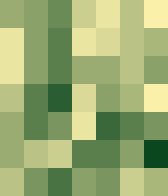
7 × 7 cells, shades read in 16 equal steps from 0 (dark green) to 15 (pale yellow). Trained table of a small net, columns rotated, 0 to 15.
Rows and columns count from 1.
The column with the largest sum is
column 1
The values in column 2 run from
5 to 11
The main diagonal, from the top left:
9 8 5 13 3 8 10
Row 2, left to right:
14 8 5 14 13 11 10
